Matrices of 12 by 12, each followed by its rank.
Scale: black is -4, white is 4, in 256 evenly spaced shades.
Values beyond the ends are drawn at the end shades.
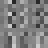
two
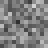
full rank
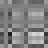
one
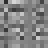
two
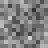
full rank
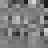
two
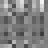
two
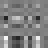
one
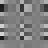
one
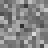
full rank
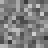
full rank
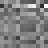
two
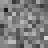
full rank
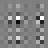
one
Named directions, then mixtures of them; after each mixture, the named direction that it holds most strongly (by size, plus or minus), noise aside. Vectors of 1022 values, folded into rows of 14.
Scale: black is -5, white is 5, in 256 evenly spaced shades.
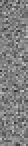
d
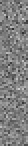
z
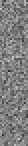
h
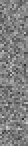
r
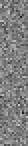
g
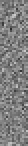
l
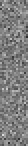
h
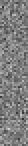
g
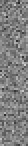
d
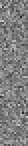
g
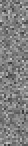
z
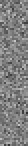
g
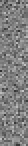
d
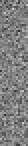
d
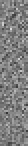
l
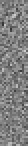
l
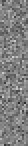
h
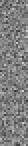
d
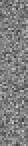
d
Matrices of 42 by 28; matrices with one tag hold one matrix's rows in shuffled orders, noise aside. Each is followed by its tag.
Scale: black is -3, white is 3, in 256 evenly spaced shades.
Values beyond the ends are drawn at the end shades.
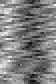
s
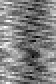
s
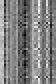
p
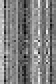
p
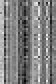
p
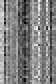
p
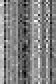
p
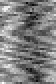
s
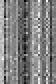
p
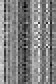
p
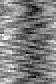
s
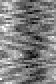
s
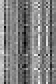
p
